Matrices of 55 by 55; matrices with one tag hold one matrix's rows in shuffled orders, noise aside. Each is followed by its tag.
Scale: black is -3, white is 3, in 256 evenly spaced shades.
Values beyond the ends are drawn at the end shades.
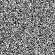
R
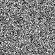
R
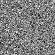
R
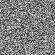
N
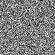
N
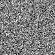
R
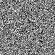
N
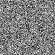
N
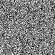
N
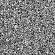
R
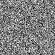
N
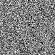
N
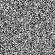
R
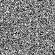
R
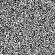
R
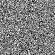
N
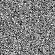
R
